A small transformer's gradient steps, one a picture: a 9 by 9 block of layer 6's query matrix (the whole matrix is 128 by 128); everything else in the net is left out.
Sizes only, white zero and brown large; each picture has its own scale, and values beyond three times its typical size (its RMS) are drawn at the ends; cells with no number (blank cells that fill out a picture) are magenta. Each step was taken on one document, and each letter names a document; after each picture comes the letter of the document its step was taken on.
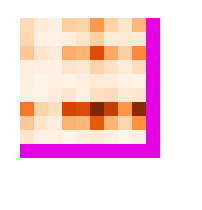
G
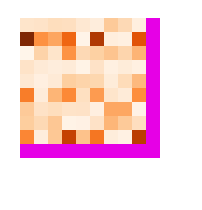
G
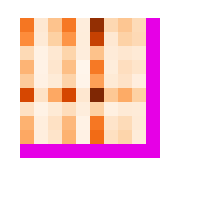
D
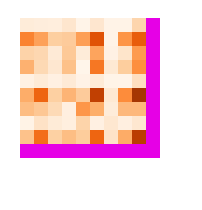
G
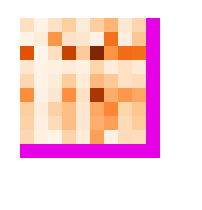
D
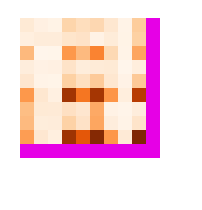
G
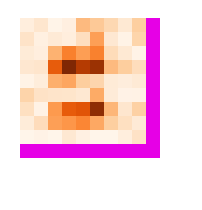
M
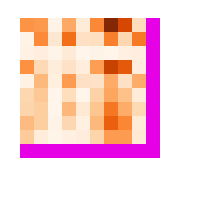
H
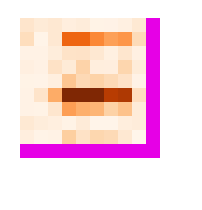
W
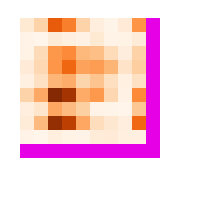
M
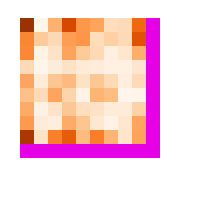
D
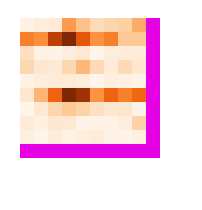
W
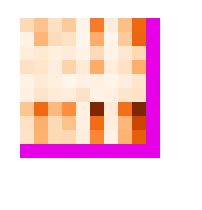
G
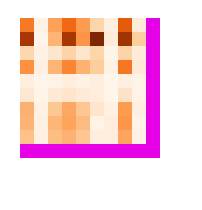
D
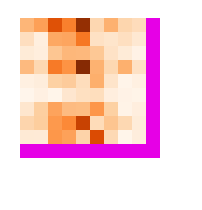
M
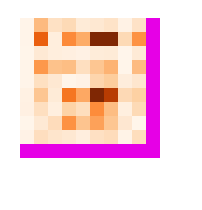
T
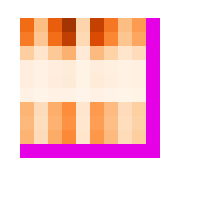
D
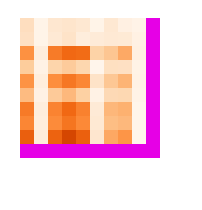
D
